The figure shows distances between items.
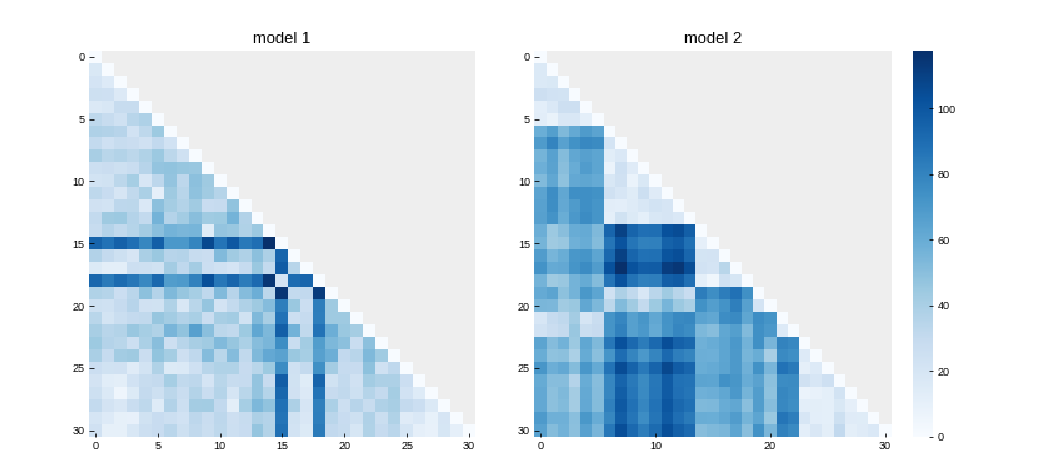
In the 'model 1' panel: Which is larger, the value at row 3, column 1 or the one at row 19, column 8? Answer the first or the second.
the second
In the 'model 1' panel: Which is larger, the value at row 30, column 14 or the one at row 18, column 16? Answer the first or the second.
the second
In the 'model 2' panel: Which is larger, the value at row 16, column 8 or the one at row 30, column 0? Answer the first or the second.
the first
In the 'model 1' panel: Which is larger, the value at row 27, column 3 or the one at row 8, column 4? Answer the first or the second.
the second
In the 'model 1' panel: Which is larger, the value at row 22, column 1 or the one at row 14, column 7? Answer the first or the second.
the second
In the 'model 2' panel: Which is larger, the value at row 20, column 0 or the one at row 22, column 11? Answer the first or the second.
the second
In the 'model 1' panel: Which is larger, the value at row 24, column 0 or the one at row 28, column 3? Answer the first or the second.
the first
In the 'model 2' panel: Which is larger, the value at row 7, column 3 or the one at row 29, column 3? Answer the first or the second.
the first
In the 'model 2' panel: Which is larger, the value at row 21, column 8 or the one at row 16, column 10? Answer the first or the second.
the second
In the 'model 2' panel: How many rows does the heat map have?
31
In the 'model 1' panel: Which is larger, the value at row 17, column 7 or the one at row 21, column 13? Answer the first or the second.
the second
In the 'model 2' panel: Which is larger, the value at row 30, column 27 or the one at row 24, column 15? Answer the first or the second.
the second
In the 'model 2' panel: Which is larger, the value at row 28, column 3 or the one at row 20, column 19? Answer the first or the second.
the first
